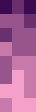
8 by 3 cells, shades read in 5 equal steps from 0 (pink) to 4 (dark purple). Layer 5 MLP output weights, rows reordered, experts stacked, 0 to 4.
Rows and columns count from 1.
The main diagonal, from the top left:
4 2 2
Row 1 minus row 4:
3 1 2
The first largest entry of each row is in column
1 3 1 2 1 1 3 1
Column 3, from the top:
4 3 2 2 1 1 1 0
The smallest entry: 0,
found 5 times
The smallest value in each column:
0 0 0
